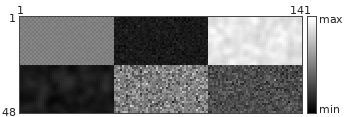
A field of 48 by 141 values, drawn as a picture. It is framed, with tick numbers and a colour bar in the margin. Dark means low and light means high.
The table splits into 2 rows of 3 panels. Panel 1,1: middling, checkered, faint in contrast. Panel 1,2: very low, fine-grained, faint in contrast. Panel 1,3: very high, blotchy, faint in contrast. Panel 2,1: very low, blotchy, faint in contrast. Panel 2,2: middling, fine-grained, strong in contrast. Panel 2,3: low, fine-grained.
